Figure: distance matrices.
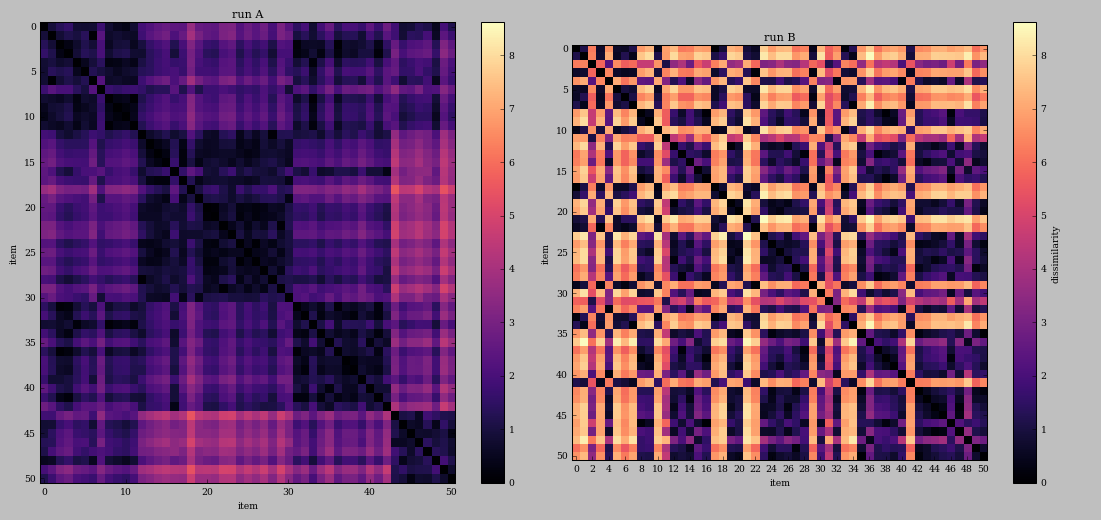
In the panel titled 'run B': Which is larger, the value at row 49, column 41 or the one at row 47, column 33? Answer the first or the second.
the second
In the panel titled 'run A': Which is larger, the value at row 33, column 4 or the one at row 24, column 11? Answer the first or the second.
the second
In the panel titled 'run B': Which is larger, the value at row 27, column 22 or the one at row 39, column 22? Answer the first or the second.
the second
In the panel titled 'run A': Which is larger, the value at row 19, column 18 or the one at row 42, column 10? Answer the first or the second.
the second
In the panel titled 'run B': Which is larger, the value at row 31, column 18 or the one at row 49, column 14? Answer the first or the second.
the first
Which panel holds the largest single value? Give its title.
run B
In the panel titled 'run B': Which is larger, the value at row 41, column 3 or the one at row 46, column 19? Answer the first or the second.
the second
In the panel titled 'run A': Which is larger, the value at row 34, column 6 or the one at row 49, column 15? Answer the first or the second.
the second
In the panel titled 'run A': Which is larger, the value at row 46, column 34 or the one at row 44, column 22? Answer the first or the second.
the second
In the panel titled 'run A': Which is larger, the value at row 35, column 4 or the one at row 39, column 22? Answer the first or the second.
the second
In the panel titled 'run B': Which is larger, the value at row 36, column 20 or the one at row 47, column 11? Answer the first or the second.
the second
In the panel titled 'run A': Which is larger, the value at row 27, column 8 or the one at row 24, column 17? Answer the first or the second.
the first
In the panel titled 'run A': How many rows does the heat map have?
51
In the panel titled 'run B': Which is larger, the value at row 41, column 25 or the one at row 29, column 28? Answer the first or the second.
the first
